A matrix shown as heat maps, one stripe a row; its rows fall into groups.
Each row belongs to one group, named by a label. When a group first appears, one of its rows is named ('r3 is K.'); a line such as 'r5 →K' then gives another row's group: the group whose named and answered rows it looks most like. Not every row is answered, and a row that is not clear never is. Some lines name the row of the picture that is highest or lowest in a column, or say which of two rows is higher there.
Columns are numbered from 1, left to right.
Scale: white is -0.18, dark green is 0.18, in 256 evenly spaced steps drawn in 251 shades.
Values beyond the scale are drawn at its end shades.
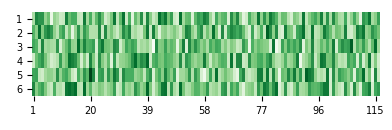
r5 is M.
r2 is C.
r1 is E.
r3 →M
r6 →E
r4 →E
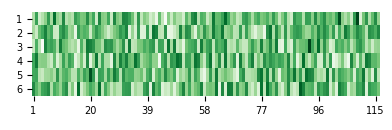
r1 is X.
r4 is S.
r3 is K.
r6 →C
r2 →C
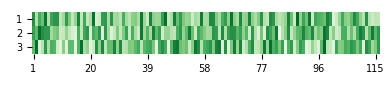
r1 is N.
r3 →S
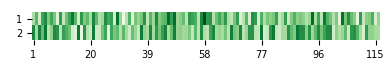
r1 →K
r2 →N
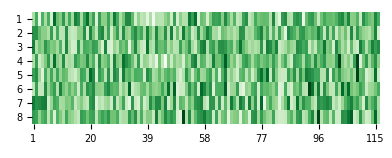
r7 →N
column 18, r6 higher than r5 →No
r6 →K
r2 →M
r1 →X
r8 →M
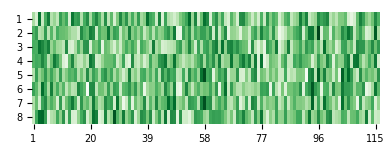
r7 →K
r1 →C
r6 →M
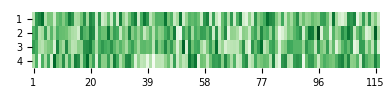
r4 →X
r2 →M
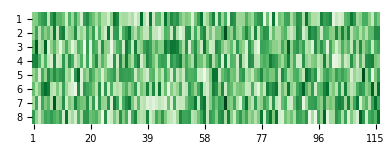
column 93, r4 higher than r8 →Yes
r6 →C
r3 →S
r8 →C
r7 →X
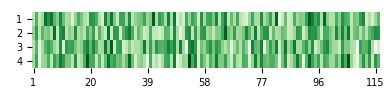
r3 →K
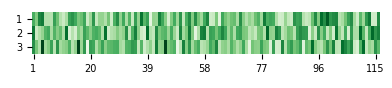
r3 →M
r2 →C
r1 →E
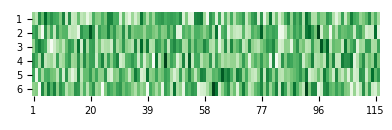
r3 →E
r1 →N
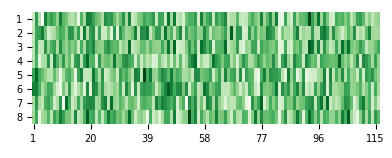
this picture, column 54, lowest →5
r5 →S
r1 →K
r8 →X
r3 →K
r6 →S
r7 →K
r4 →X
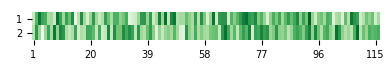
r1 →N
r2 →X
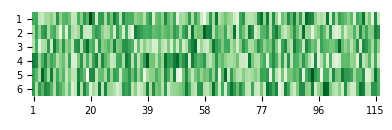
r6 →C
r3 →X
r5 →M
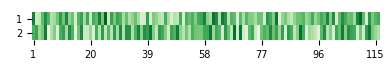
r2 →S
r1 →C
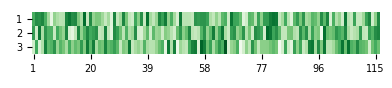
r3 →K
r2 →C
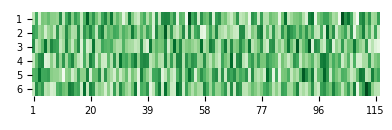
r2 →M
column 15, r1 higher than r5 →Yes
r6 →E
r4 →E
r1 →K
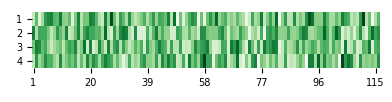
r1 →K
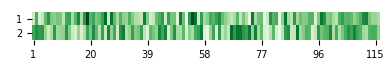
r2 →N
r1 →K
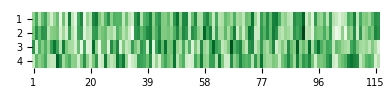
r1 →S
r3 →N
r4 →N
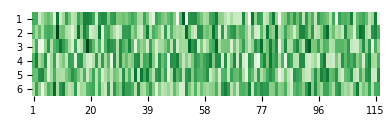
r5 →E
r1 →M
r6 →X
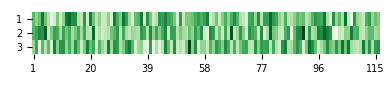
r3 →X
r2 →N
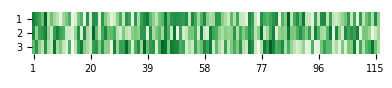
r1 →S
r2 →N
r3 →S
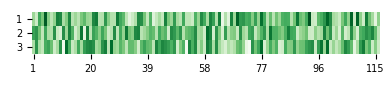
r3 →K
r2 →S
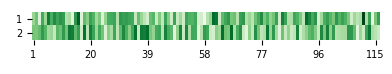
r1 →X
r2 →E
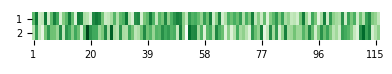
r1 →S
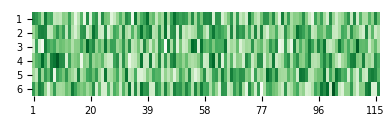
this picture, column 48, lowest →5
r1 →S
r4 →N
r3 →K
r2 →N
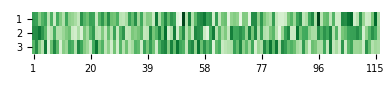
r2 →N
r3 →S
